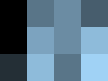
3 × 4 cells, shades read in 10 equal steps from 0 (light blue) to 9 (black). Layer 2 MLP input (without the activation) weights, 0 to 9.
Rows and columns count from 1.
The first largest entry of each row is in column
1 1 1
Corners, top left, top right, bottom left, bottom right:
9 5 7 0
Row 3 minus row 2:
-2 -1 1 -1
